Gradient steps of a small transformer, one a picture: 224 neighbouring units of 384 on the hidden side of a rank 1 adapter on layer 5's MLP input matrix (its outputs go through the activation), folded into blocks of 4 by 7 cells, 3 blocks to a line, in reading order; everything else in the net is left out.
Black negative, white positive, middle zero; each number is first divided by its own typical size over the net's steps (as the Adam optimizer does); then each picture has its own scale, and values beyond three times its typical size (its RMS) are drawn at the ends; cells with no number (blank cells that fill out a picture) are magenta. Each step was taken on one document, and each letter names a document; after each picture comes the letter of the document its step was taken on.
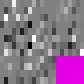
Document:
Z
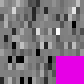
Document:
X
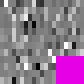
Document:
X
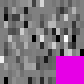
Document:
Z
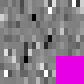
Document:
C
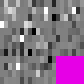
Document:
X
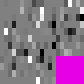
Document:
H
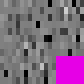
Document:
C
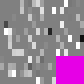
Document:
H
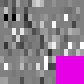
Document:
Z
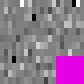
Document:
C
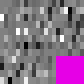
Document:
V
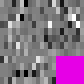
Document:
V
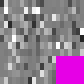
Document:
X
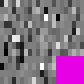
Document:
X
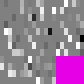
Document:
H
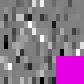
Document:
Z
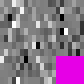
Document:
V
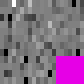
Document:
C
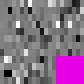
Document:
V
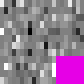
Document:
X
